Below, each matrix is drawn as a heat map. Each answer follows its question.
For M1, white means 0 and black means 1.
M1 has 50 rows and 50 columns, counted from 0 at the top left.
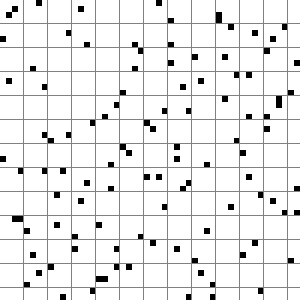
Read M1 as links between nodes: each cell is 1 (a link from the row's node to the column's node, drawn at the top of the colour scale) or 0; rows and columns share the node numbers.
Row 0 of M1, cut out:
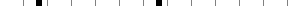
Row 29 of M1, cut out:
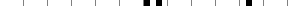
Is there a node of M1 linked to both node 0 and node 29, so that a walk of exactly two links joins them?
yes
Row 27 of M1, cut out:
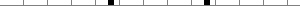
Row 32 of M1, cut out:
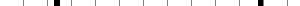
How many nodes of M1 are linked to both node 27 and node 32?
0
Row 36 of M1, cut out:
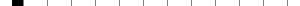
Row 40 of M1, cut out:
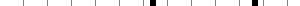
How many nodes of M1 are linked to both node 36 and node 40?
0
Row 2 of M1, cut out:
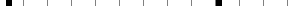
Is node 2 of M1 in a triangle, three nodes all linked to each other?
no
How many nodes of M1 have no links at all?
0
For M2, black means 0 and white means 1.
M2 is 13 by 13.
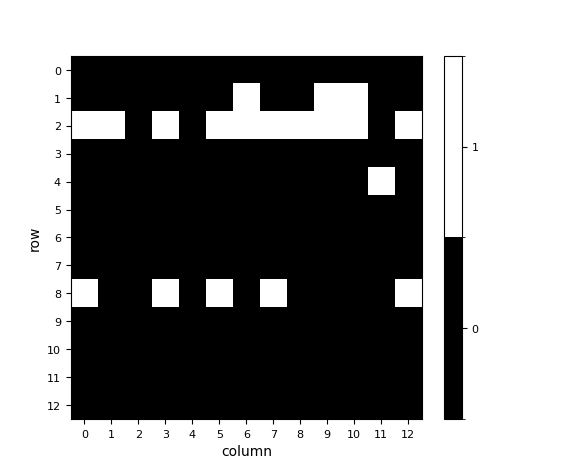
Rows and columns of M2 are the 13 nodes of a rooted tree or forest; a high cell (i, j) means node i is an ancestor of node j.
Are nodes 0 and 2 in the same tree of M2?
yes
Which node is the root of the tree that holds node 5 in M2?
2
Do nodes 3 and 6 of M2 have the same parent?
no
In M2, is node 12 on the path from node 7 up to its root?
no
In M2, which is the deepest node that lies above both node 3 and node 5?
8
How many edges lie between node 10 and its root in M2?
2
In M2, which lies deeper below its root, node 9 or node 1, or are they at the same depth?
node 9
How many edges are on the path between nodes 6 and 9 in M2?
2
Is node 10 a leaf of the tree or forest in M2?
yes
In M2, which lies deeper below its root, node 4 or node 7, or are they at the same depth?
node 7
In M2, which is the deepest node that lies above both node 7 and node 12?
8
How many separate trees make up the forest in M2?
2
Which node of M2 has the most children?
8
